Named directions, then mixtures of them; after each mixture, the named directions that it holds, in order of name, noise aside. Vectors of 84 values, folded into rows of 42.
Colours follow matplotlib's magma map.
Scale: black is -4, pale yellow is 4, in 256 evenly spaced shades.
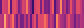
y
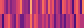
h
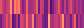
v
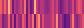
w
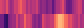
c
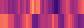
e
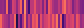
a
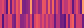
h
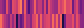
a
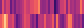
e, y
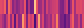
w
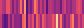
a, c, w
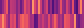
e, h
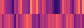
c, e, h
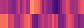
e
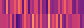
a, v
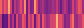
c, w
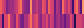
h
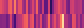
c, v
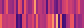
a, e, w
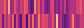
w, y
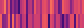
h, v, w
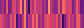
a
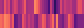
e, w, y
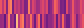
a, w, y
